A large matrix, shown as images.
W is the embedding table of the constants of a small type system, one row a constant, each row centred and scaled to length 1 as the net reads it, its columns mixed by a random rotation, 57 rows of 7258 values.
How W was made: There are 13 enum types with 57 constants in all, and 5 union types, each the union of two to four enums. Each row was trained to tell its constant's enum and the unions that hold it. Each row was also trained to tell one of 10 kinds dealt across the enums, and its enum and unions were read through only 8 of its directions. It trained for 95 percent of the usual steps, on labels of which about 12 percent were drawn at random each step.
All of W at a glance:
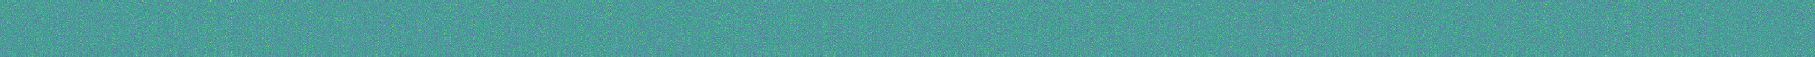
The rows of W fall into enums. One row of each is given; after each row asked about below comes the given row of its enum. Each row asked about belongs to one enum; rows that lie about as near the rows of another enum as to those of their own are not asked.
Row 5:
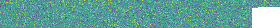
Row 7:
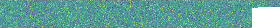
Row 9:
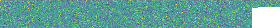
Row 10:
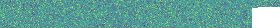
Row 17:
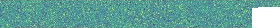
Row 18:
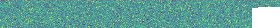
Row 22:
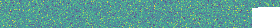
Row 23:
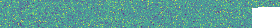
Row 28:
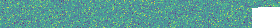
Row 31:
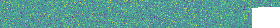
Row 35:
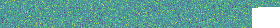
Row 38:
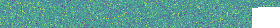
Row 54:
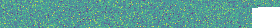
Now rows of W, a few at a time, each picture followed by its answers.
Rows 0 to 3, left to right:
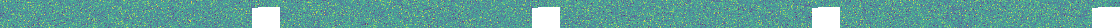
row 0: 17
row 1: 17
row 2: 28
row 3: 10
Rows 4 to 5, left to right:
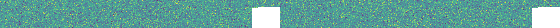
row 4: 23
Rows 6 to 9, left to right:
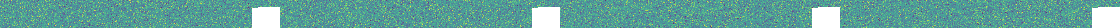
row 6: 9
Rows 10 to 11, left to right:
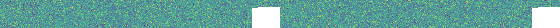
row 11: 9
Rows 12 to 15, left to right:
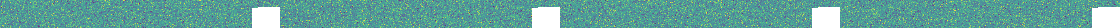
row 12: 54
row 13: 35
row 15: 22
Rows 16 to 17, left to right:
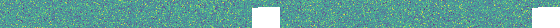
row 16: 38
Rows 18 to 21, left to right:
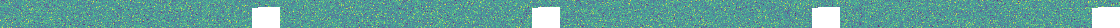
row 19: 9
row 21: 23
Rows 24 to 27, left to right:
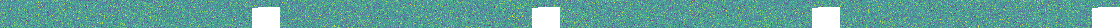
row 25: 35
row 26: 10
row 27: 22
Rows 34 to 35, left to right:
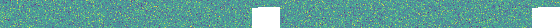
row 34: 10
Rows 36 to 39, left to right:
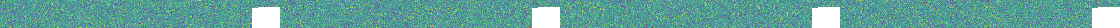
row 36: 54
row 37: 10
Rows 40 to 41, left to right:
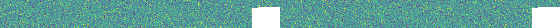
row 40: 7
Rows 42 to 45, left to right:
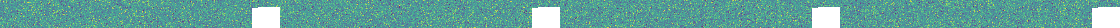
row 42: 17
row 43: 7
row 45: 54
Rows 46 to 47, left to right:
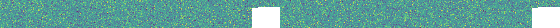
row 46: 22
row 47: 10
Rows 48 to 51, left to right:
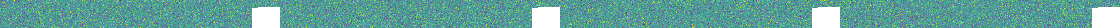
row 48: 35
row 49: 7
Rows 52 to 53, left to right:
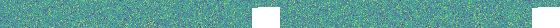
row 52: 35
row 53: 35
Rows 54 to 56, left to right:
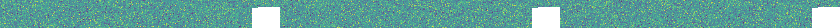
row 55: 54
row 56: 54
